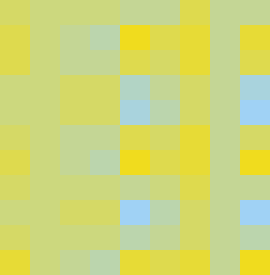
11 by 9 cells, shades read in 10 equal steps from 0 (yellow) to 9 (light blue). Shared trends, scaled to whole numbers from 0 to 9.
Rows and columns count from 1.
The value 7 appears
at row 4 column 5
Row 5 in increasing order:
3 3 3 4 4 5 6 8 9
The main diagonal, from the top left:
3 4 5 3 8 3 1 5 9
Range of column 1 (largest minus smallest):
3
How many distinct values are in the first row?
4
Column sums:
31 44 46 49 45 43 21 55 48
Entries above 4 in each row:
4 3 3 4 4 3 3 3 4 4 3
